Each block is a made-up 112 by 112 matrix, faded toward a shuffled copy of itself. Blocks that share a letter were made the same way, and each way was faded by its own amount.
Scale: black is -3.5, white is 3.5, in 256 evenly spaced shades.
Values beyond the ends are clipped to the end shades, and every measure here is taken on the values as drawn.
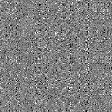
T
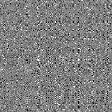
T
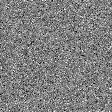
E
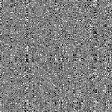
T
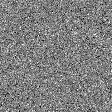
E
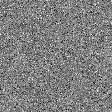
E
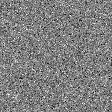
E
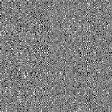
T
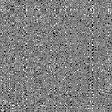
T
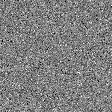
E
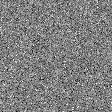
E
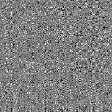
T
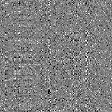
T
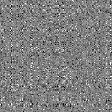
T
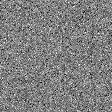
E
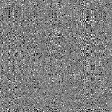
T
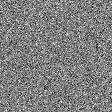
E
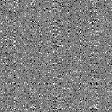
T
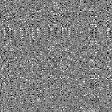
T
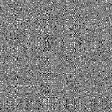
T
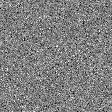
E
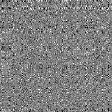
T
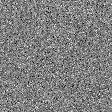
E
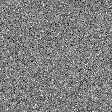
E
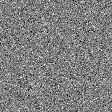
E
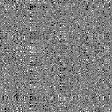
T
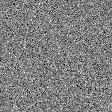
E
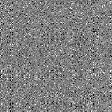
T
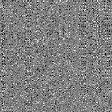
T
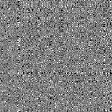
T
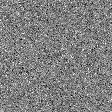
E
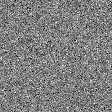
E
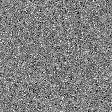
E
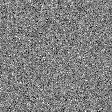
E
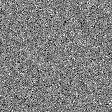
E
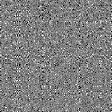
T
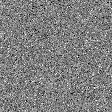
E
